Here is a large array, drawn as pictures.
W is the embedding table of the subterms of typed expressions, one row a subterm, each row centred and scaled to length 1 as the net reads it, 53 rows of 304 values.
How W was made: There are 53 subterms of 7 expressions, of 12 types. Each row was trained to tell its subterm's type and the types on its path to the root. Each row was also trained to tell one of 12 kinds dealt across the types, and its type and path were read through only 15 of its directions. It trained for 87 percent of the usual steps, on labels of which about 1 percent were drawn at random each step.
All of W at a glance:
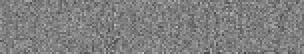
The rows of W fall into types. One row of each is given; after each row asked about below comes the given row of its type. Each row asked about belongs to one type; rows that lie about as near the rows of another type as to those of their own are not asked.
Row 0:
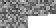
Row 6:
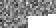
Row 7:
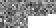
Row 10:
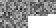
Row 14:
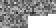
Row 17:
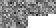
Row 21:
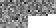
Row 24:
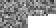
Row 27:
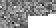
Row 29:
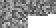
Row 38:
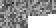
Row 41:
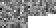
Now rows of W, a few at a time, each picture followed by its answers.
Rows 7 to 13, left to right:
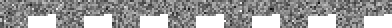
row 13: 38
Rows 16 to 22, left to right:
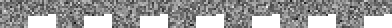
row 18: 29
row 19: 41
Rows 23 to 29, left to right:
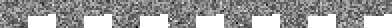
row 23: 27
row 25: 14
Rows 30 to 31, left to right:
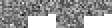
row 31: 14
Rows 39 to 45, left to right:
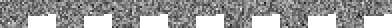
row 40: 0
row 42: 41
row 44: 41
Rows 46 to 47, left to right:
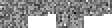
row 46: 0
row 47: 0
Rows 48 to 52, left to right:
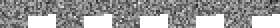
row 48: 29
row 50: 6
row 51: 10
